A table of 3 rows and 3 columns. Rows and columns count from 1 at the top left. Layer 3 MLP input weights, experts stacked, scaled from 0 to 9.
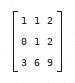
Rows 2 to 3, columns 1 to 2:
0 1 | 3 6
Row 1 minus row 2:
1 0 0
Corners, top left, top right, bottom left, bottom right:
1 2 3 9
